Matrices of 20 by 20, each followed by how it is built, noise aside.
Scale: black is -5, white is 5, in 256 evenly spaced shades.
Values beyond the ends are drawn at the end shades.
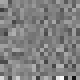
low rank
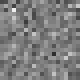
low rank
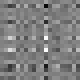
low rank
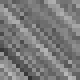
Toeplitz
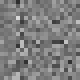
low rank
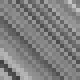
Toeplitz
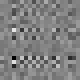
low rank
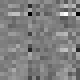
low rank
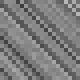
Toeplitz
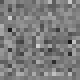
low rank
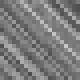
Toeplitz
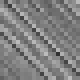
Toeplitz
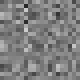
low rank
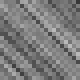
Toeplitz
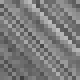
Toeplitz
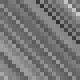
Toeplitz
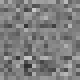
low rank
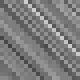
Toeplitz
